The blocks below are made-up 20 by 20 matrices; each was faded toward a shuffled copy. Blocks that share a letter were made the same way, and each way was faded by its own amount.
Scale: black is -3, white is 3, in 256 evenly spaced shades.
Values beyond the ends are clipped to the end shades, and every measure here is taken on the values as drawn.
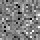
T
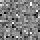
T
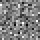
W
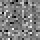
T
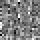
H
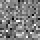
T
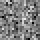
W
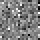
H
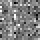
H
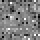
T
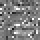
T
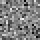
W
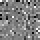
T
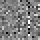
H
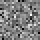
W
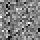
W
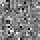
W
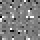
T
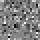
T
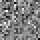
W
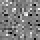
T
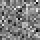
W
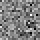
W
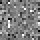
H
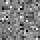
T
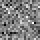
W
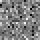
W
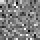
T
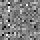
H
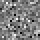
W
